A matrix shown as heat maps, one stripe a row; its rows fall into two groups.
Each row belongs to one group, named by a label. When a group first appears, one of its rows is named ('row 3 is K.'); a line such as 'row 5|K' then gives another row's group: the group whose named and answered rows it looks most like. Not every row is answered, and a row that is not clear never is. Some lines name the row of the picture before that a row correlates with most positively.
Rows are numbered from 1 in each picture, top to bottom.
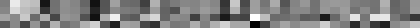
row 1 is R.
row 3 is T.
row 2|R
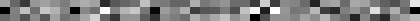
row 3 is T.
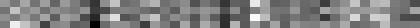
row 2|R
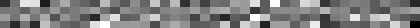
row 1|R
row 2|T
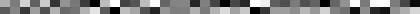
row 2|T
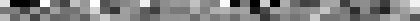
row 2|T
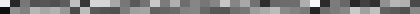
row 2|R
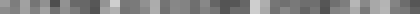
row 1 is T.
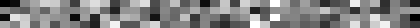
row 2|T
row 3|R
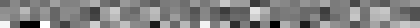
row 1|T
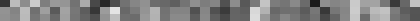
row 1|R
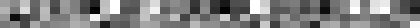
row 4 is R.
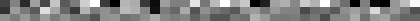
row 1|T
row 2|R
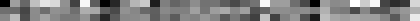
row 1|R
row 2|T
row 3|R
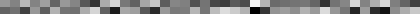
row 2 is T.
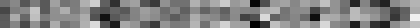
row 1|T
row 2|R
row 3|R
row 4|T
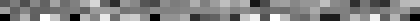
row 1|T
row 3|R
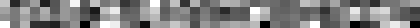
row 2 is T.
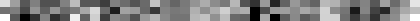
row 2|T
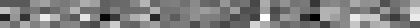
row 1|R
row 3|R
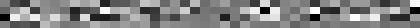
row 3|R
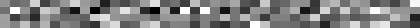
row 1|R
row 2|R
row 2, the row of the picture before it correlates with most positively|3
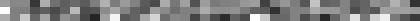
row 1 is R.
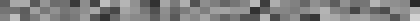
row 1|R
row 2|T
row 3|R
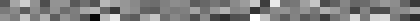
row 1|R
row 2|T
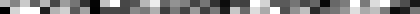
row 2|R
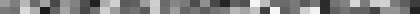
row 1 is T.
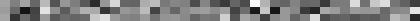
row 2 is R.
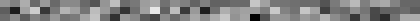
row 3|T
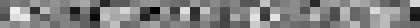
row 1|R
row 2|R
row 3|R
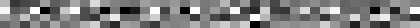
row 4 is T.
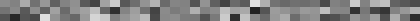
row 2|T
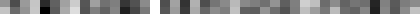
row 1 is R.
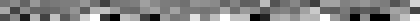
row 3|T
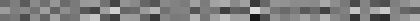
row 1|T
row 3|T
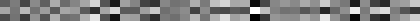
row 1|T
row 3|T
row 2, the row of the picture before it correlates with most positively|2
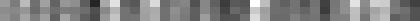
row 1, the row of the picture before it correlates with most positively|2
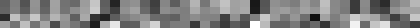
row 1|T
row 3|R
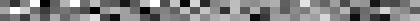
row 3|T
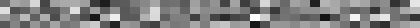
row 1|R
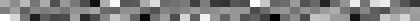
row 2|T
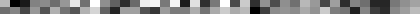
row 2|T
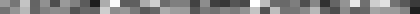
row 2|R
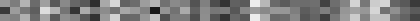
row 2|R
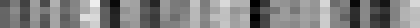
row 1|T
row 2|T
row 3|T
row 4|T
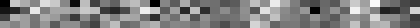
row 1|R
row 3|R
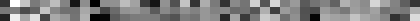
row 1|R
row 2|R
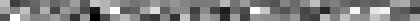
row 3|R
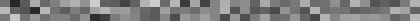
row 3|R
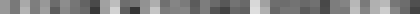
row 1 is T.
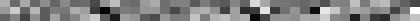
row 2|R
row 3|T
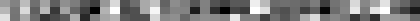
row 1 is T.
